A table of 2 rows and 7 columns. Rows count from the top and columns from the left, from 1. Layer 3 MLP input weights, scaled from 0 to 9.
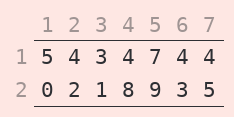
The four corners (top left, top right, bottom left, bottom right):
5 4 0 5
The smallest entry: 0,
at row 2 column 1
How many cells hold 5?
2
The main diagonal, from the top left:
5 2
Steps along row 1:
down down up up down same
